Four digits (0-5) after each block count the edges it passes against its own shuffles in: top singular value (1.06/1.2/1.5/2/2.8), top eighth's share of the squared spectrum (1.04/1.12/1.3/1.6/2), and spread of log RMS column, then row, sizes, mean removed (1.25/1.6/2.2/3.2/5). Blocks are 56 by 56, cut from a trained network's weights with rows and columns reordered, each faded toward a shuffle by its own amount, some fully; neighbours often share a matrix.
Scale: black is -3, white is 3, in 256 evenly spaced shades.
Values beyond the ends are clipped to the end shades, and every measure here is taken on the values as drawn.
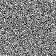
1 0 0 0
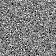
0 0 0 0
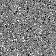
1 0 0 0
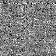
2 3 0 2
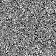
0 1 0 0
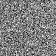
0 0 0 0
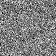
0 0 0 0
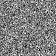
0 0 0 0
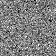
0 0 0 0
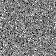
0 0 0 0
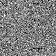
2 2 0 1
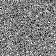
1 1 0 0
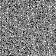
1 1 0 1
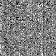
2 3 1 2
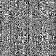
3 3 1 2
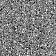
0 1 0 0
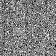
1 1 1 0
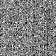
2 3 1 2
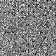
2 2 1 1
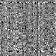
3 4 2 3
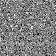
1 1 0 0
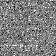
1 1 1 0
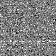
2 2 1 1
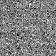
1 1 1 0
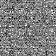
2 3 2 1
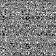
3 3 2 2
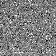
1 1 0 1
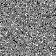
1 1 1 0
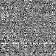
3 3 2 1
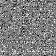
2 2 1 1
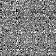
2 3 2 1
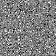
1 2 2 0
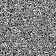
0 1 0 0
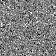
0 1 0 0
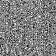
1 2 0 0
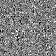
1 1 0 1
